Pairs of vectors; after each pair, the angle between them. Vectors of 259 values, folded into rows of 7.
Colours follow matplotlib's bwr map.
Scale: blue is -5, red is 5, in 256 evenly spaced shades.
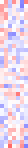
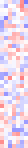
partly opposed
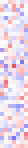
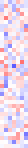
nearly opposite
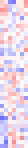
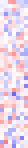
partly opposed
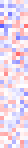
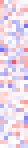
partly opposed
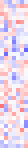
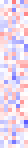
partly aligned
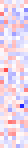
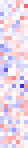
partly opposed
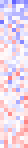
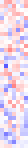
partly opposed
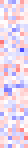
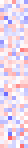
partly opposed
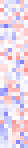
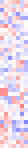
nearly opposite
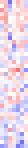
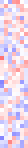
partly aligned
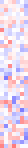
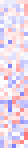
nearly opposite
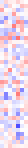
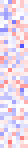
partly aligned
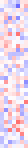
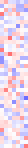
orthogonal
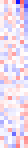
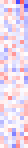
nearly parallel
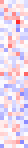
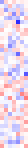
nearly opposite
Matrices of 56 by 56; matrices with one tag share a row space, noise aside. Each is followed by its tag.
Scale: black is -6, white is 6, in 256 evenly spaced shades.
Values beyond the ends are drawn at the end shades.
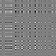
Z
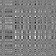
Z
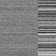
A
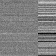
A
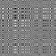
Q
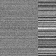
A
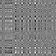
Z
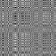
Q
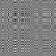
Q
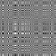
Q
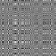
Q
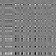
Z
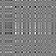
Z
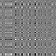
Z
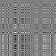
Q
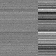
A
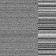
A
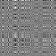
Q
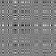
Q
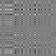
Z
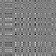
Z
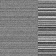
A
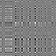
Z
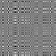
Q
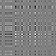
Z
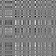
Z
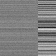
A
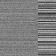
A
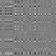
Z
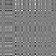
Z
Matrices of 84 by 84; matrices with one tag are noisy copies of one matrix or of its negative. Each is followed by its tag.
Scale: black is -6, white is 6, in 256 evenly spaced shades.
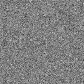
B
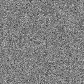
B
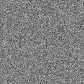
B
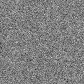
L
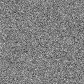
L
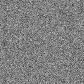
B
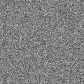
B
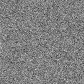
L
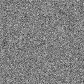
B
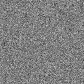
B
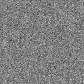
B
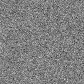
L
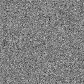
B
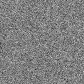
L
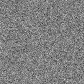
L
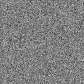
B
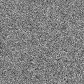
L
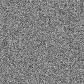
B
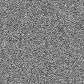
B
